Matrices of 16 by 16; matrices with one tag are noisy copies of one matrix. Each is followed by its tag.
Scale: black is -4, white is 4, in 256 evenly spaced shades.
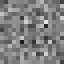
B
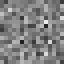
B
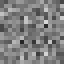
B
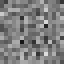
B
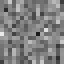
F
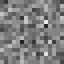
B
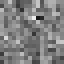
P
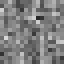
P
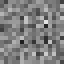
B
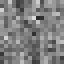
P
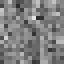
P
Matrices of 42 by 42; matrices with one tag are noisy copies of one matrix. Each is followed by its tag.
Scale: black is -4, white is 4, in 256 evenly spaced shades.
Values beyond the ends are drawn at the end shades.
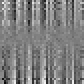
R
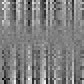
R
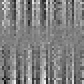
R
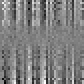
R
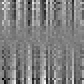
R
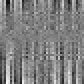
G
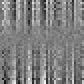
R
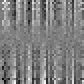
R
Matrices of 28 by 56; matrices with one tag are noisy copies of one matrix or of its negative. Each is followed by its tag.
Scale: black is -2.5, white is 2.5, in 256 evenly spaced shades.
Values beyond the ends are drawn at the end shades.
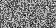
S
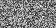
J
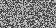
J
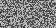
J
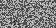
J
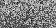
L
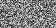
J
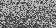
L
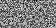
J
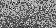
L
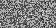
J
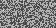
J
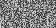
S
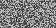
J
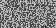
S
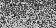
L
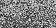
L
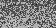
L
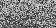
L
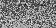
L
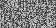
S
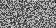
J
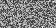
J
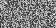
S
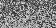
L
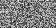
J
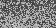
L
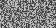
S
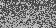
L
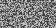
J
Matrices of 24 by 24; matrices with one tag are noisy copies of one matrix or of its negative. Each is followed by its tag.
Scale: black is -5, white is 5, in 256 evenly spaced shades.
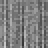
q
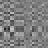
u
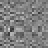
u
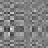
u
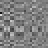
u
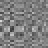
u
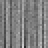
q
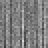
q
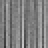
q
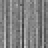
q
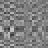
u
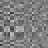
u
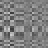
u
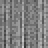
q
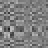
u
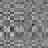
u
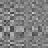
u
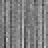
q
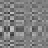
u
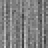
q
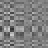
u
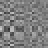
u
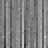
q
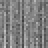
q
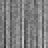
q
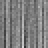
q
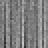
q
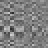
u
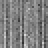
q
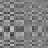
u
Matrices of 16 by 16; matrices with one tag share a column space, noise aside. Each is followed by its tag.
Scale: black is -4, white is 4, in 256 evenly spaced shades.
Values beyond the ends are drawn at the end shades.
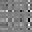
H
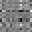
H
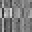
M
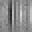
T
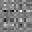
H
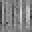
T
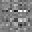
H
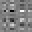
H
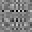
H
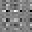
H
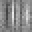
T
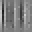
T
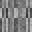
M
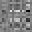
H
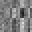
M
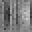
T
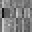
M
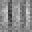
T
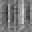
T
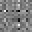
H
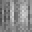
T
